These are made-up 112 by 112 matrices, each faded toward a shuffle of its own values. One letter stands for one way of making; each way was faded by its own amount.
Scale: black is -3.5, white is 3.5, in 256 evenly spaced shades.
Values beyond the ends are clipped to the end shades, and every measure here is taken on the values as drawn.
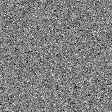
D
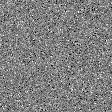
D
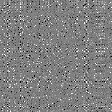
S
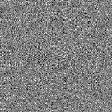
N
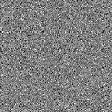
N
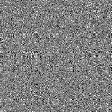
N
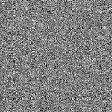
N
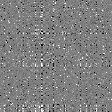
S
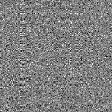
N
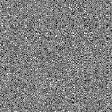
N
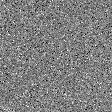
D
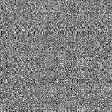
N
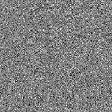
N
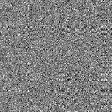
N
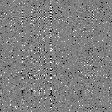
S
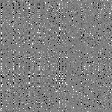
S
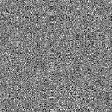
N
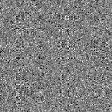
N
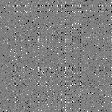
S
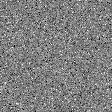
D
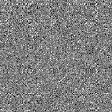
N
